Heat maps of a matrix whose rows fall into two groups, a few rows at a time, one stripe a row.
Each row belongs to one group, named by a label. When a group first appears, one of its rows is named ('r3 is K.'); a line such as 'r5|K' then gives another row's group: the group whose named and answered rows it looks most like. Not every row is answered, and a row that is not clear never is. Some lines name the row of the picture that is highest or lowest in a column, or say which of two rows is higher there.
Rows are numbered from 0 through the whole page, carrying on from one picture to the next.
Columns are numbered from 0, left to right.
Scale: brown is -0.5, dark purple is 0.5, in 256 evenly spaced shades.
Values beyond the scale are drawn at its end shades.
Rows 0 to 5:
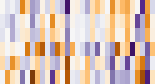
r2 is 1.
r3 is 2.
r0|1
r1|1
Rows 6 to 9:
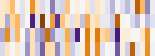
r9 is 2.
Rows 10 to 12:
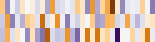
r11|1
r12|2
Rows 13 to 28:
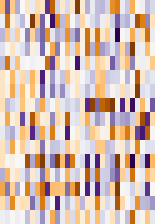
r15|2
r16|2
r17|2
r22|1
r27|1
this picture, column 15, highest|17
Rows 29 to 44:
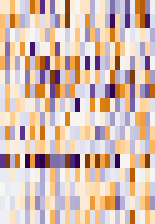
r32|1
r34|2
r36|2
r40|2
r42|2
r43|2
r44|2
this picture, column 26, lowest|34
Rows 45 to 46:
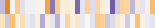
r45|2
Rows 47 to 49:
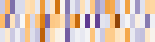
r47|1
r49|1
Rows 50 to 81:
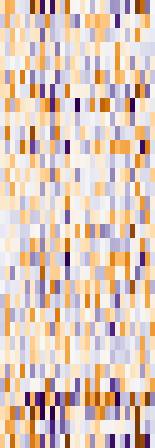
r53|1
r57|2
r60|1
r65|1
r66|2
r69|1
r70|2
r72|1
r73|2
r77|2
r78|2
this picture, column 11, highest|78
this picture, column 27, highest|69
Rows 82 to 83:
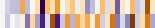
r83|2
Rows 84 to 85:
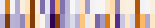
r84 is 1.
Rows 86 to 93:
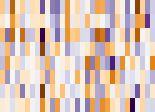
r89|1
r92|1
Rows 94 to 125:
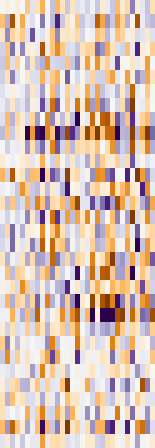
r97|1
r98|2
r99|1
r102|2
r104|2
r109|2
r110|1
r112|2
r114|1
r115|2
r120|1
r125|1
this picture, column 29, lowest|103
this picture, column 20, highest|116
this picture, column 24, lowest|116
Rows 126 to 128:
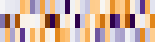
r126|1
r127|2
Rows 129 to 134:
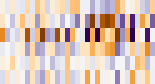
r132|2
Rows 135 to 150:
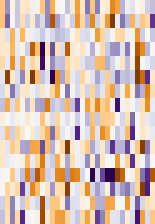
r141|1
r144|2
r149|1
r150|1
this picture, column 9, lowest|142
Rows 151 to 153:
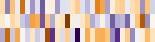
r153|2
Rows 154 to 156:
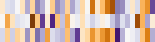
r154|2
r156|2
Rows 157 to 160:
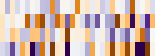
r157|2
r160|1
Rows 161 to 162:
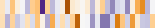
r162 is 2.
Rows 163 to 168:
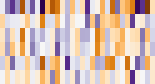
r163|1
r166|1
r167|1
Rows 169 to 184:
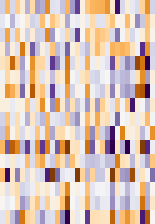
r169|2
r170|1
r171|2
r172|1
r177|2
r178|2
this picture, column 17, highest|184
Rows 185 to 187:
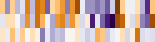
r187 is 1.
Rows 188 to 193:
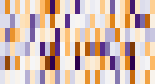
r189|1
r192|2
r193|2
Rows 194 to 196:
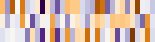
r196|2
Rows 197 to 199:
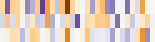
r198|2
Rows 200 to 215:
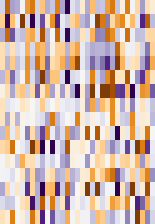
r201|1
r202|1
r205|1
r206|2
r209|2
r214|1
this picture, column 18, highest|204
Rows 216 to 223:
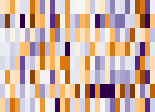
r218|2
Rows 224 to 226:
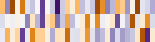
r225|2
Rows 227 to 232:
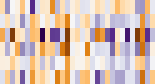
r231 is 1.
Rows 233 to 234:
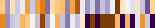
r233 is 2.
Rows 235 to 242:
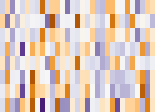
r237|1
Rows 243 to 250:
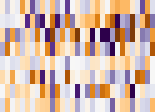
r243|1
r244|2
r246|2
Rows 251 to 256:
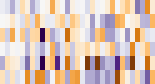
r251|1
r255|2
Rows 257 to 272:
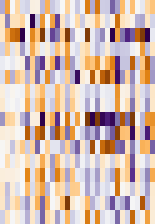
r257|2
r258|1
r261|2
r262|2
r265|2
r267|2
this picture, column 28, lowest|259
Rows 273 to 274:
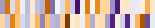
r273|2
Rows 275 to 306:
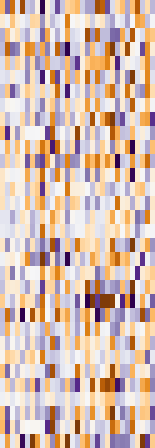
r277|2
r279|2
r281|1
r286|2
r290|1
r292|2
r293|1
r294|1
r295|2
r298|2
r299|2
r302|2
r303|2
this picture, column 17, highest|296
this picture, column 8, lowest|293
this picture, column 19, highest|297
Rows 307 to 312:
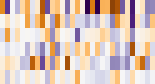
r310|2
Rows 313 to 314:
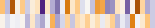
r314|2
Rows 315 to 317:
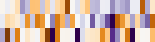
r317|2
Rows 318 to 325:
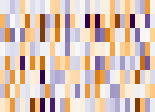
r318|1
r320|1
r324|2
